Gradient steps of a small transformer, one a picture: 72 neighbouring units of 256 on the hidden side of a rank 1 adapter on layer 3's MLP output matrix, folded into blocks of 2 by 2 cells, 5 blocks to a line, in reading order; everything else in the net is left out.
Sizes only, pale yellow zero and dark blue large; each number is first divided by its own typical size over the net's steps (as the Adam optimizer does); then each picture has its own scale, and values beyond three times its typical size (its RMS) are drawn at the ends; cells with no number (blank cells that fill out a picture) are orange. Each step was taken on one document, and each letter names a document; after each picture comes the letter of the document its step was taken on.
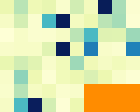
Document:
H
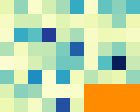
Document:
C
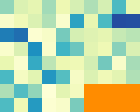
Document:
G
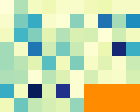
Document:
G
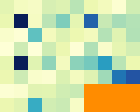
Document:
H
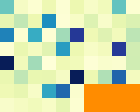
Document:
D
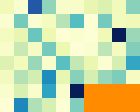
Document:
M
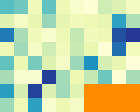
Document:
G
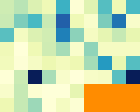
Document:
H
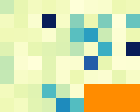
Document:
D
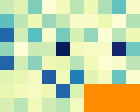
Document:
D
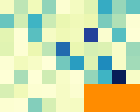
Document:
H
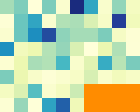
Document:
C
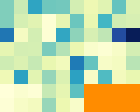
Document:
M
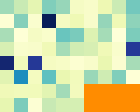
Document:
D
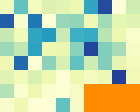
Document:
C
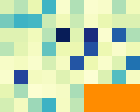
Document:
H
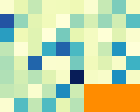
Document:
D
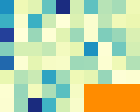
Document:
M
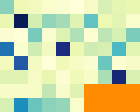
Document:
H
